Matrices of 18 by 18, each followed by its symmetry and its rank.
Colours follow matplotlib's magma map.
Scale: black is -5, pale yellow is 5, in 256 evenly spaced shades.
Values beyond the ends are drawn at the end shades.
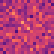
symmetric, full rank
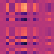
neither, rank one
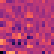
neither, rank three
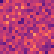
symmetric, full rank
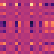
neither, rank one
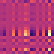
neither, rank one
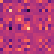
symmetric, rank three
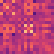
symmetric, rank three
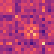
symmetric, rank three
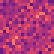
symmetric, full rank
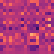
neither, rank three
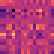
neither, rank three
